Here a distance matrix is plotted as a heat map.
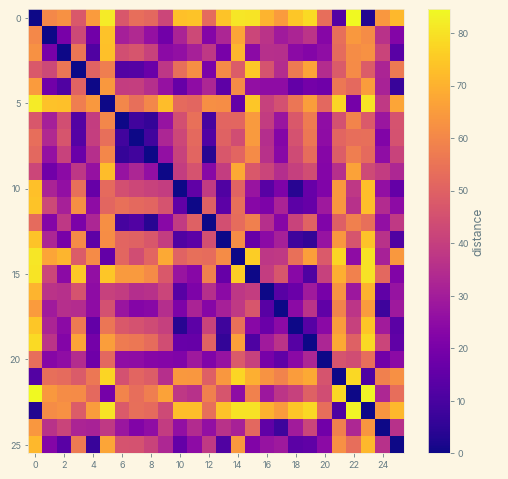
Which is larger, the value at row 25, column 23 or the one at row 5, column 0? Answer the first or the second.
the second
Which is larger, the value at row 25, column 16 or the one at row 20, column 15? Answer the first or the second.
the second
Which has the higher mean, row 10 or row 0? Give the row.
0
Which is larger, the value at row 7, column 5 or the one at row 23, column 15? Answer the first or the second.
the second
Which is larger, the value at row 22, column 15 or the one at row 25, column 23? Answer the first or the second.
the second
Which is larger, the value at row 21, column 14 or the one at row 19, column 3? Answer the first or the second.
the first
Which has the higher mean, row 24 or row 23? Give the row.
23
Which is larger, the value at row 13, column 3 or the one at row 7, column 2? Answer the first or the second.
the first
